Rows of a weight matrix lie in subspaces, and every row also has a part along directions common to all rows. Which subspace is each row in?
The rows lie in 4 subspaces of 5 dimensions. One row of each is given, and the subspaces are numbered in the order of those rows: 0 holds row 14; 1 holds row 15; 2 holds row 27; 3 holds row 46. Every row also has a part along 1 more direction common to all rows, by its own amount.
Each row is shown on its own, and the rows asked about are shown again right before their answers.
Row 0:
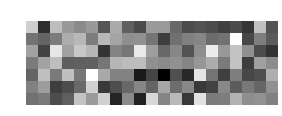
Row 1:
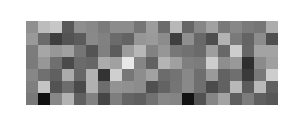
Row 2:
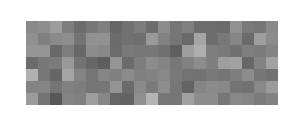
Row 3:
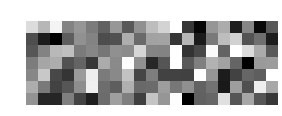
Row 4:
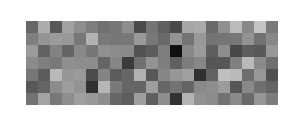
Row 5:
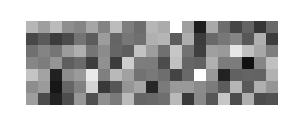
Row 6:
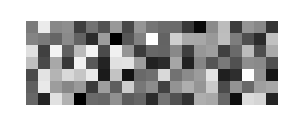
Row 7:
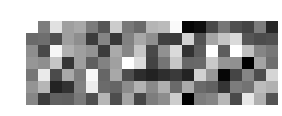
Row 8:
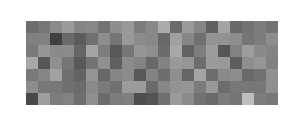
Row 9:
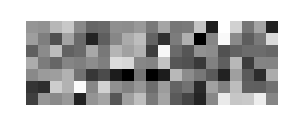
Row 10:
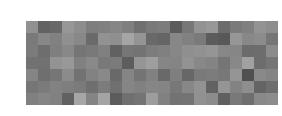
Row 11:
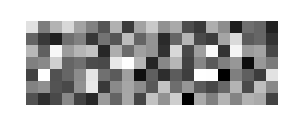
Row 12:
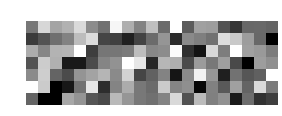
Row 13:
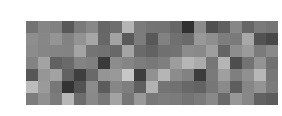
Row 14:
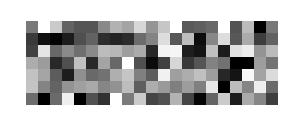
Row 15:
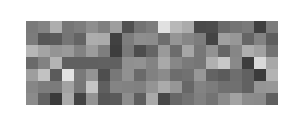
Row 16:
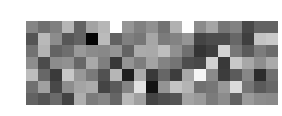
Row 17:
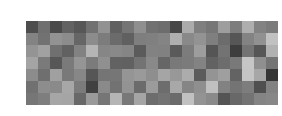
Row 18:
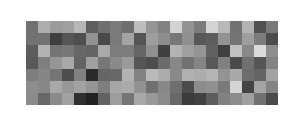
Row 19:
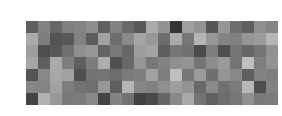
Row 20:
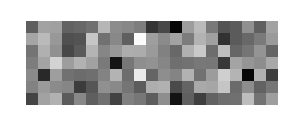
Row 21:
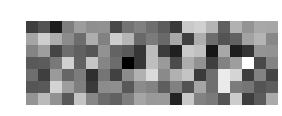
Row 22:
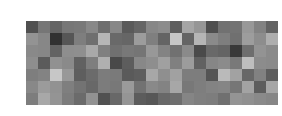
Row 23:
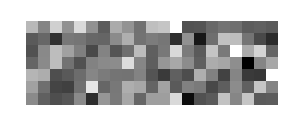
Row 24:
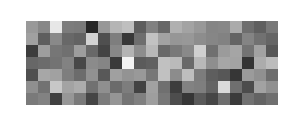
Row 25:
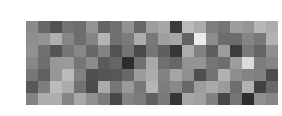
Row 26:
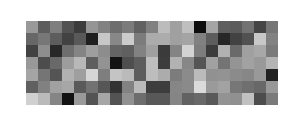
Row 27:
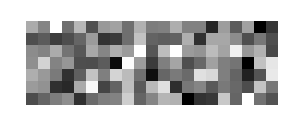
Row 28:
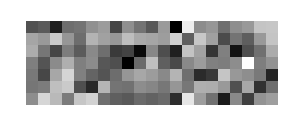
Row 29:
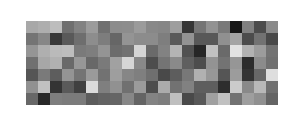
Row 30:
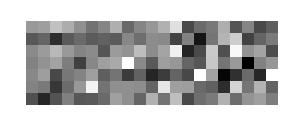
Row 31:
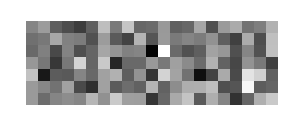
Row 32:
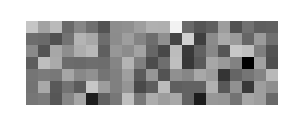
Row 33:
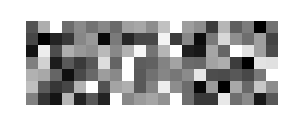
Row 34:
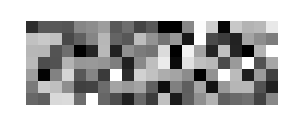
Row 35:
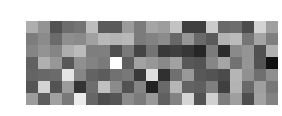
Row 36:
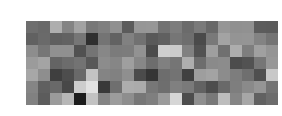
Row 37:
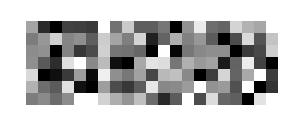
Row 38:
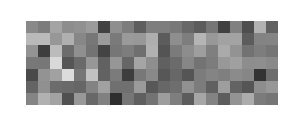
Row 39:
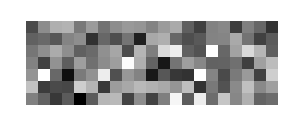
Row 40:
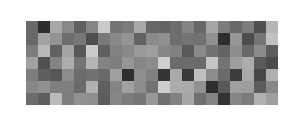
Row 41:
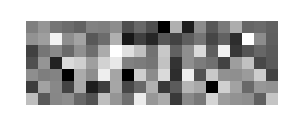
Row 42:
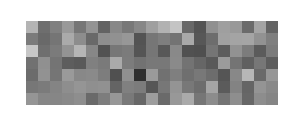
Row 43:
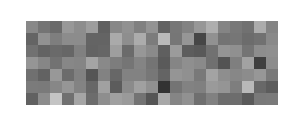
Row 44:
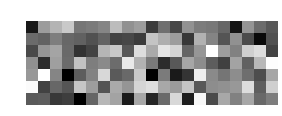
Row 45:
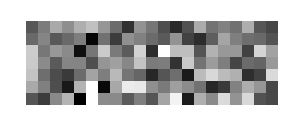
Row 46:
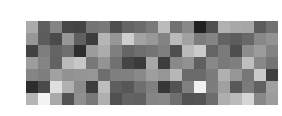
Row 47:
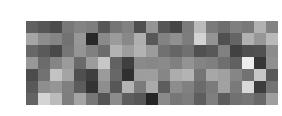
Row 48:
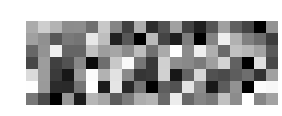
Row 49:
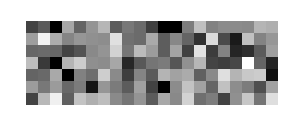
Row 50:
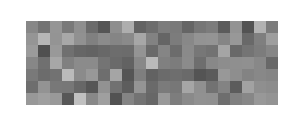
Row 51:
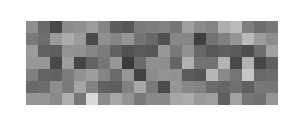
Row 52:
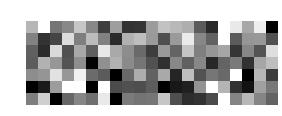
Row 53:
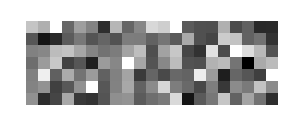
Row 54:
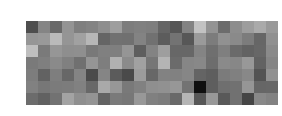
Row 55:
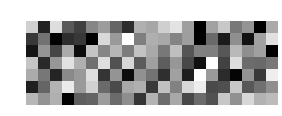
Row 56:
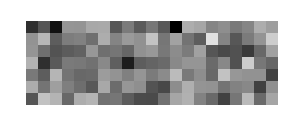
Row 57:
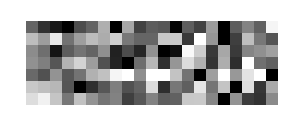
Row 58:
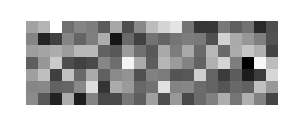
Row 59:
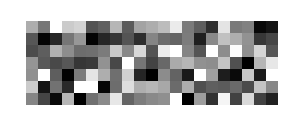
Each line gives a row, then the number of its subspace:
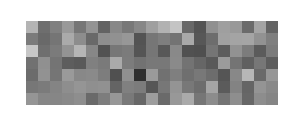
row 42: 2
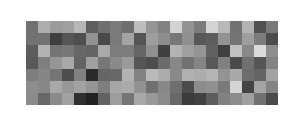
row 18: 0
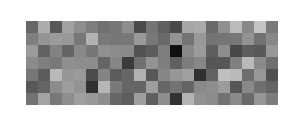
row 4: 3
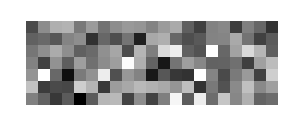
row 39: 2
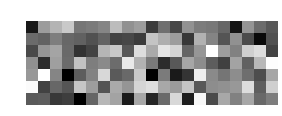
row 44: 2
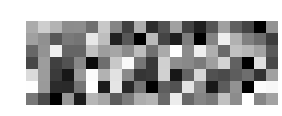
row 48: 1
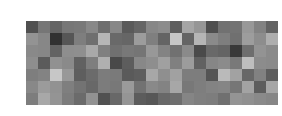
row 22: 1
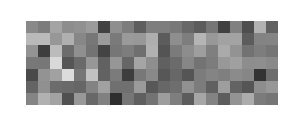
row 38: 0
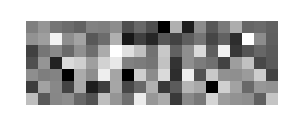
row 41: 1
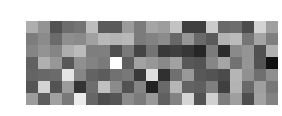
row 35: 2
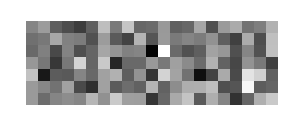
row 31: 0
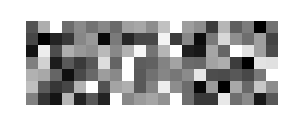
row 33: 0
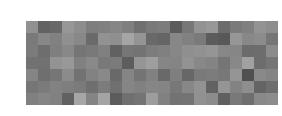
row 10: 0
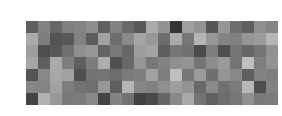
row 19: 1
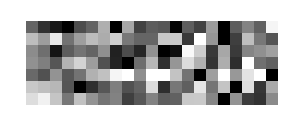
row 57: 3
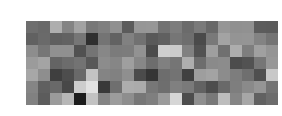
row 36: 2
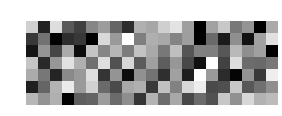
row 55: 3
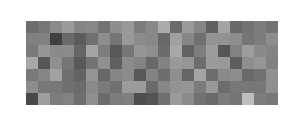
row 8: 1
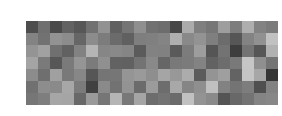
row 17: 0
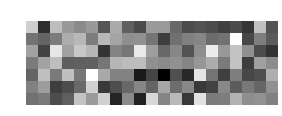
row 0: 0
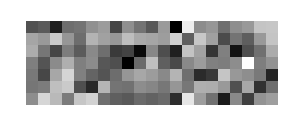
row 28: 1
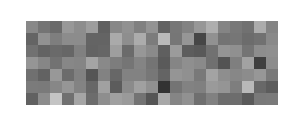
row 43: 1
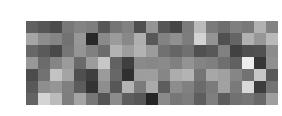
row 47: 1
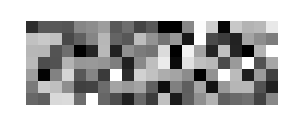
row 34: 2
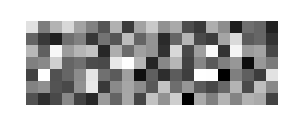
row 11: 0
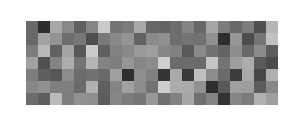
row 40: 3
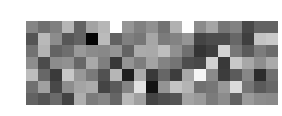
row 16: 3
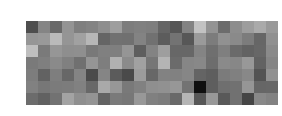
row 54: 3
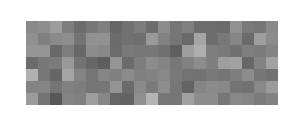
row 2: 1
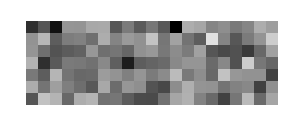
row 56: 1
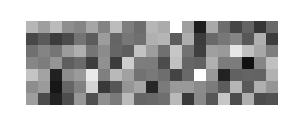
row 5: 3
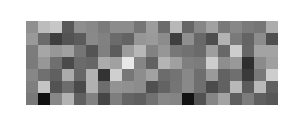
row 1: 2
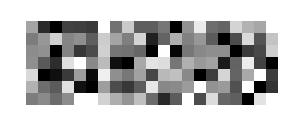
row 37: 0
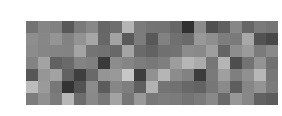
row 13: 3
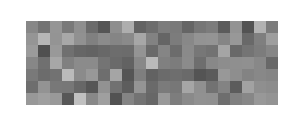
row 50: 0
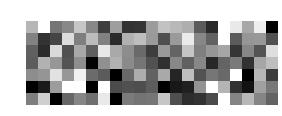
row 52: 3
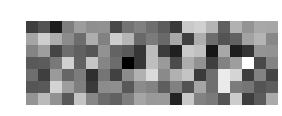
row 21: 0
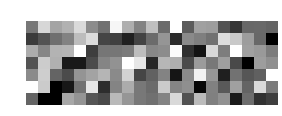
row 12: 3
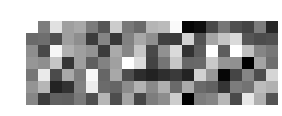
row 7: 0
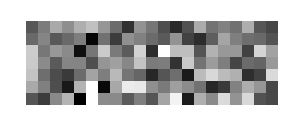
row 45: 2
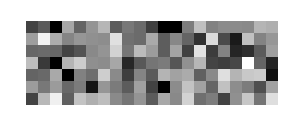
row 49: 1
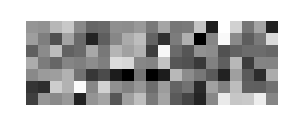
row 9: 3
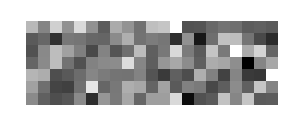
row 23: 0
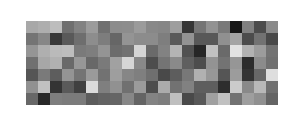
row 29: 2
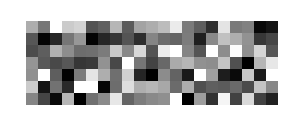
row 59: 2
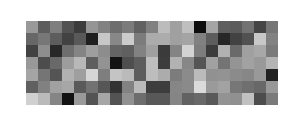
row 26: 3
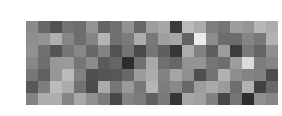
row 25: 1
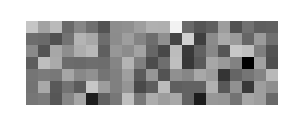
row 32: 2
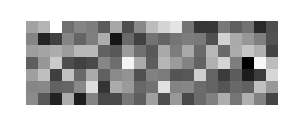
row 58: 1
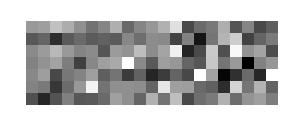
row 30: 3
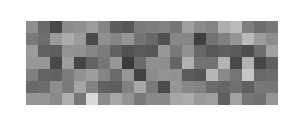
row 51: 2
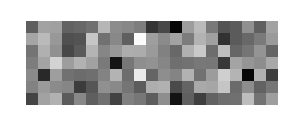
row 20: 2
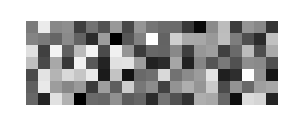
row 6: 0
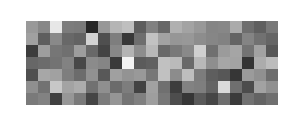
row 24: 2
